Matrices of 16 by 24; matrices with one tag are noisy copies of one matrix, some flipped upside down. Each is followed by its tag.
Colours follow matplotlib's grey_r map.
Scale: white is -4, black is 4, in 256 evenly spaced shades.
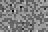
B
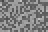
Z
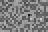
Z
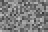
Z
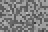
B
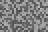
B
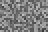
B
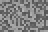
Z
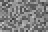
Z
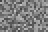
B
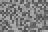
Z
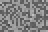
Z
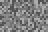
B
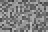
Z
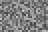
Z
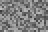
Z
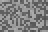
Z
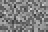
B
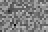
B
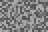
Z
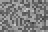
Z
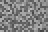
B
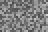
B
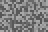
B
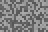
B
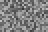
B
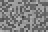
Z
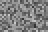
Z
